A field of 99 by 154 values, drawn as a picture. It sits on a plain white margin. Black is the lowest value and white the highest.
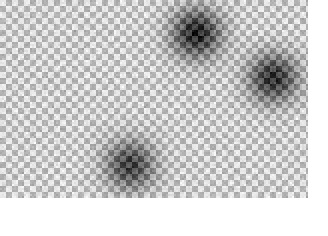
Dips: three. Lone odd cells: none. Odd rows or columns: none.
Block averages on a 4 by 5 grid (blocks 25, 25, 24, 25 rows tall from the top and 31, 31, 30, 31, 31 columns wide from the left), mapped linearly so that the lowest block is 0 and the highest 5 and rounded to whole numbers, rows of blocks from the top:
55415 | 55540 | 55454 | 53255
